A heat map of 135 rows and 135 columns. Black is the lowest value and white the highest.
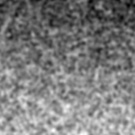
There are no regular stripes. The texture is blotchy. No single row or column stands out from its neighbours. There is an overall slope up to the bottom. Overall the values sit about 50% of the way up the scale. No lone cell stands out from its neighbours.
